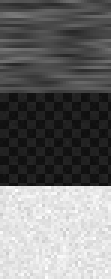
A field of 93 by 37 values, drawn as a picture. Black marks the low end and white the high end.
It is made of 3 by 1 panels. Panel 1,1: low, streaked across. Panel 2,1: very low, checkered, faint in contrast. Panel 3,1: very high, fine-grained, faint in contrast.
